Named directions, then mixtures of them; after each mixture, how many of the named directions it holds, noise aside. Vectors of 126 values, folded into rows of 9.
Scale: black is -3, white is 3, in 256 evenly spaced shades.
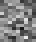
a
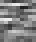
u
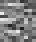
two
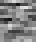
one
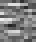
two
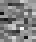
two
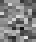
one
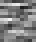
one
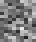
one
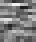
one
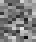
one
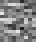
two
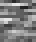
one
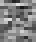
two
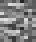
two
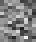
one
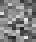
one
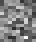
one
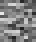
two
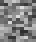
two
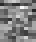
two
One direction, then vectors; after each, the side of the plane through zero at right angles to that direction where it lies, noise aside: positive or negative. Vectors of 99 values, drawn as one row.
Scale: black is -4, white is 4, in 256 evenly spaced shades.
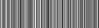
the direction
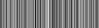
negative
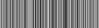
negative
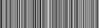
negative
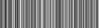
negative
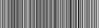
positive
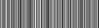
positive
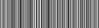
positive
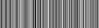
negative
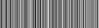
negative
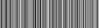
negative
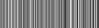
negative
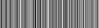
negative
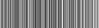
negative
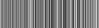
negative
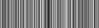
positive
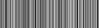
negative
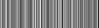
positive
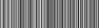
positive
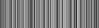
positive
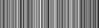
positive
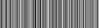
negative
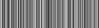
positive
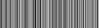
negative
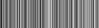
negative
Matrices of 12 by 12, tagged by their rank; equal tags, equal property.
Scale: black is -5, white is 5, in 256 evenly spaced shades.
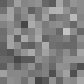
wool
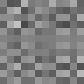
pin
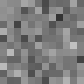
wool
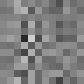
pin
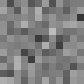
wool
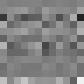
pin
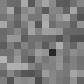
wool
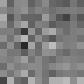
pin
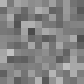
wool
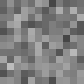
wool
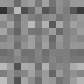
pin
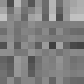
pin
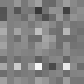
pin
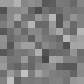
wool
